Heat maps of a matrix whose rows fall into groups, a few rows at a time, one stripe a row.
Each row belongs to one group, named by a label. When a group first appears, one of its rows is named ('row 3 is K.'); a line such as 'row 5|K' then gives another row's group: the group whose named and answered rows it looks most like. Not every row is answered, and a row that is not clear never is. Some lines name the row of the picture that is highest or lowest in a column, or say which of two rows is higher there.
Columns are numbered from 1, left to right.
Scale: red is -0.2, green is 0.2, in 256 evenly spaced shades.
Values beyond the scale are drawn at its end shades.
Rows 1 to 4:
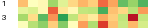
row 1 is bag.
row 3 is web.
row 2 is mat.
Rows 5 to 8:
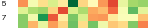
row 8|mat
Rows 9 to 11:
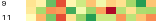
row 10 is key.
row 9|mat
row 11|mat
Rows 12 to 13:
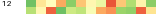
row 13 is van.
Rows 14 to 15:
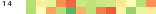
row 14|mat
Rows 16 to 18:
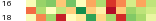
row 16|web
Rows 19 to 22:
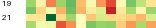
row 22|mat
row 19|van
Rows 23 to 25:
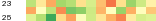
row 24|key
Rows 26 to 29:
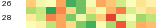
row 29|mat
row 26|key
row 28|key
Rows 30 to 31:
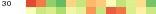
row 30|bag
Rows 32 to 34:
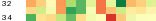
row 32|key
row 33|key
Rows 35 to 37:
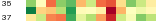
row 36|van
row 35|van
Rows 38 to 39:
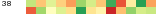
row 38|mat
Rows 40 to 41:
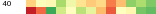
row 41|bag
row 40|bag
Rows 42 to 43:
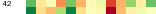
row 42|web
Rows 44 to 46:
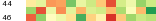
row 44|key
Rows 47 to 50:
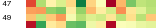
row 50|key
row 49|key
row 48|bag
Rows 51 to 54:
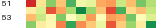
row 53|bag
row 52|key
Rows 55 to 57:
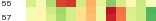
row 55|mat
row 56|bag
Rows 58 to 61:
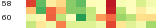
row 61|web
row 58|key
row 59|key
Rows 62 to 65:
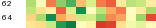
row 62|van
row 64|mat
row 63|web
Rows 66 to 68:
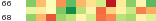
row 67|van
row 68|van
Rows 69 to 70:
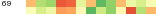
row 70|mat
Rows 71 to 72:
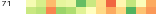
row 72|van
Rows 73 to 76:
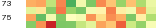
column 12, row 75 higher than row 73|No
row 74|web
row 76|van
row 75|bag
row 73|key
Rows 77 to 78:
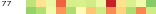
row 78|web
